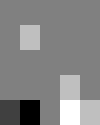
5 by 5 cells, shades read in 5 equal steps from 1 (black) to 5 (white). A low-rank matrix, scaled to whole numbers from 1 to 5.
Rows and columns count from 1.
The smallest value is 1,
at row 5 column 2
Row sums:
15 16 15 16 15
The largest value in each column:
3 4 3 5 4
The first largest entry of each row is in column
1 2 1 4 4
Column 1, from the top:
3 3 3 3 2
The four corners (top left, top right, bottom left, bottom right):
3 3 2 4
